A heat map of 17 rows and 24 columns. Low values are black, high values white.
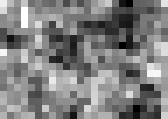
The ninth with the lowest average is the top right. The values follow a bell shape. The texture is blotchy. The halves do not mirror each other.
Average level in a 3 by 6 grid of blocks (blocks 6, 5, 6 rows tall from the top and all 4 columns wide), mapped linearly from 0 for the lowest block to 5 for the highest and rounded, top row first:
4 3 2 2 0 3
3 4 1 3 2 5
4 3 3 5 2 2
